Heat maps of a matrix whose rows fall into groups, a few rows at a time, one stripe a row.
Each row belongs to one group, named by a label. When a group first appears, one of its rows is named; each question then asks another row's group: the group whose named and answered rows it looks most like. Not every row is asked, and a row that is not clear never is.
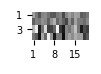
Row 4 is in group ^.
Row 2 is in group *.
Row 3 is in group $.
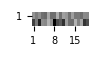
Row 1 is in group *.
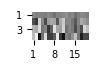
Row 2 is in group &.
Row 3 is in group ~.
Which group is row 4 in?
$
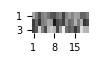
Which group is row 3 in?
&
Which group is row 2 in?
^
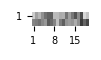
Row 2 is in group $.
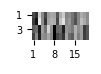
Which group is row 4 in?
^
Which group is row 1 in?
&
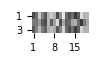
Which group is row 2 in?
*
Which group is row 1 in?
&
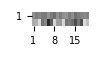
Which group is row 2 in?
~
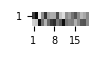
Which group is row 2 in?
$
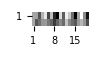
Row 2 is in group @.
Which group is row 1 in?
@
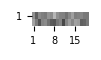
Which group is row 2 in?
$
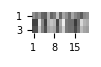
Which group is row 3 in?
&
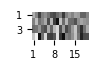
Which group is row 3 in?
*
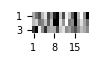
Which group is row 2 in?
@
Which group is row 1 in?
@
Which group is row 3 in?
&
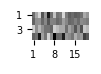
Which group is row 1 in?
~
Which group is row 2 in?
~
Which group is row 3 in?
~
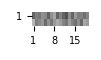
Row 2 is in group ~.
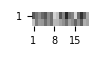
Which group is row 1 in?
*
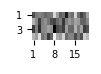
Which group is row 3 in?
^
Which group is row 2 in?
$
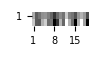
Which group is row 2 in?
@
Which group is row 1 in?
@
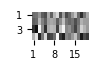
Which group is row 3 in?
&
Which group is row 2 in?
&
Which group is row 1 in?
*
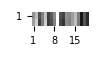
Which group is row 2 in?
$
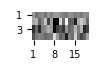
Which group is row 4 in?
*
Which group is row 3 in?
^
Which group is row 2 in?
@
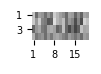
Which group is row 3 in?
&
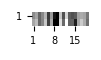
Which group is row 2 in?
@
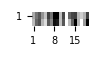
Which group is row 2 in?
@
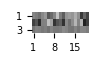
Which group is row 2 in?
^
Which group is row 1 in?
$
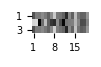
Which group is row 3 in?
*
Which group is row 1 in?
*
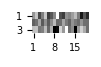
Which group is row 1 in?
$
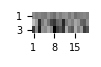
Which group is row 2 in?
$
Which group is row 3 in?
^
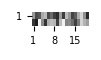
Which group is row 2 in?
&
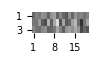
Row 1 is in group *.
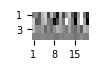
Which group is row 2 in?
@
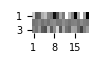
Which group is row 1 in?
@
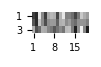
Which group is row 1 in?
&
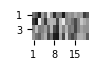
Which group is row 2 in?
&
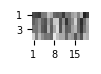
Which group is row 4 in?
~
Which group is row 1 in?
^
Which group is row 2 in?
*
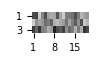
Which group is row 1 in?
&
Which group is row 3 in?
^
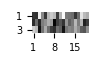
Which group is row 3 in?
$
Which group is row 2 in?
^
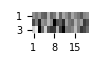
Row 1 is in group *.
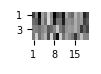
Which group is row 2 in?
^
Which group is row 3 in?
$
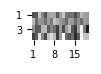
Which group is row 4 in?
&
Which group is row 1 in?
&
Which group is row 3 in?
@
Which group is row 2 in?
~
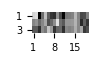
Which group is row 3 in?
^
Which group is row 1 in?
$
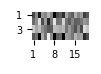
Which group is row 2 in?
~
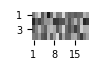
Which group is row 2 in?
^
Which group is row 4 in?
*
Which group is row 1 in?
~
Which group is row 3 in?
&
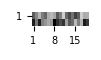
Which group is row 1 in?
&
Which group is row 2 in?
^
